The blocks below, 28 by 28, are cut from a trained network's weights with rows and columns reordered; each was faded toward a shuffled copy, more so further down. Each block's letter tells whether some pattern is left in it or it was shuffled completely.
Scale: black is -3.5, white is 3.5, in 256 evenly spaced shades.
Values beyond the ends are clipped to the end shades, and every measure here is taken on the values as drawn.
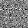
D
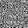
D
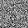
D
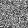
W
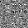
D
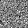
W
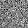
D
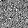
W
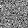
W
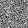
W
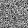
W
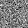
W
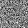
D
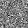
W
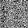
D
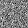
W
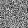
D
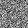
W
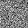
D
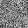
W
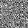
D
